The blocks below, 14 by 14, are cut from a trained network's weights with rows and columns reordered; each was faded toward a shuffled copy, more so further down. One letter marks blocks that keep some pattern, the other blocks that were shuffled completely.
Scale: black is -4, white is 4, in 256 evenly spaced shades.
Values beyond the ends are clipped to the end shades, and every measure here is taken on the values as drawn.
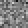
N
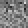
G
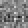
G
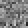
G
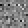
G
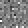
N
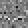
G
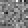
G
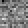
G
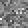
N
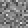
G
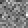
N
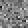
N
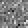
N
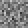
N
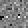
G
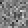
N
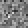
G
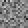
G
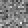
N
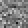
N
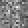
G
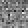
G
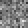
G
